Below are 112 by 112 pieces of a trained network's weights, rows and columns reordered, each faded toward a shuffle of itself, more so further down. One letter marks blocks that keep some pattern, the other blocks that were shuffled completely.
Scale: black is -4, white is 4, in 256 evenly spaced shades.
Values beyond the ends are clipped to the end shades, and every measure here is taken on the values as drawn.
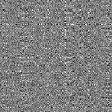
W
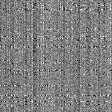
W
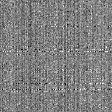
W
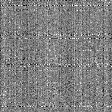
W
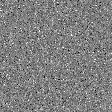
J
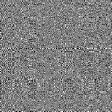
W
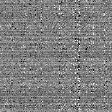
W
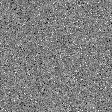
J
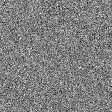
J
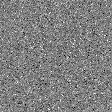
J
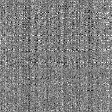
W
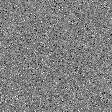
J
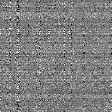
W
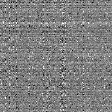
W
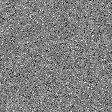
J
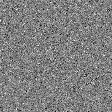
J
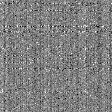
W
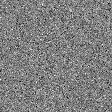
J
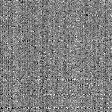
W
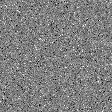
J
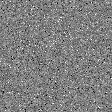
J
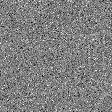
J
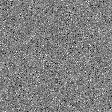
J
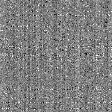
W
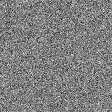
J
